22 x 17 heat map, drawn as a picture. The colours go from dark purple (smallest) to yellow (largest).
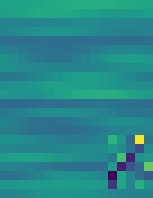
In the bottom right lies a patch that is rougher than the rest. Values change most from cell to cell in the bottom right. A few values lie far out on both sides of the bulk. Streaks run across, left to right.
